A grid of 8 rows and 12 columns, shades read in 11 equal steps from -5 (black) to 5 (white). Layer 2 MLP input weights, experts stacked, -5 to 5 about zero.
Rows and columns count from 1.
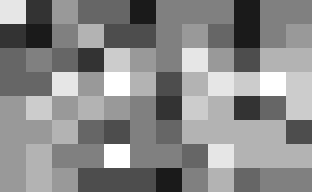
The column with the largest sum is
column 9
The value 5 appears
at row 4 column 5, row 4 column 11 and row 7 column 5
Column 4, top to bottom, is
-1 2 -3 1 2 -1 0 -2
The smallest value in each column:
-3 -4 -1 -3 -2 -4 -4 -1 -1 -4 -1 -2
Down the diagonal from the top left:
4 -4 -1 1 1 0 0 0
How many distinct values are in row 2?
7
